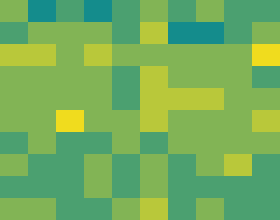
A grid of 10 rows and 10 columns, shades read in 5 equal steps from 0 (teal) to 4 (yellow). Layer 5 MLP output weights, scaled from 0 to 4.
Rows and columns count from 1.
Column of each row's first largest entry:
1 6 10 6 6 3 2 9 4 6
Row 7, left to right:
1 2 1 1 2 1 2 2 2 2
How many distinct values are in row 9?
2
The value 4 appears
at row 3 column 10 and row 6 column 3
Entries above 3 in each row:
0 0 1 0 0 1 0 0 0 0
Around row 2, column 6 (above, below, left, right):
2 2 1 0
